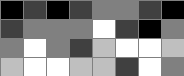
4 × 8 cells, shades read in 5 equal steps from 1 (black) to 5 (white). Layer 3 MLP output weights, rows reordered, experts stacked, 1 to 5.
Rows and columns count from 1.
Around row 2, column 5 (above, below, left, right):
3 4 3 2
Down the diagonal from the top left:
1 3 3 4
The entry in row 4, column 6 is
2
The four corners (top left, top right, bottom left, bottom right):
1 1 4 3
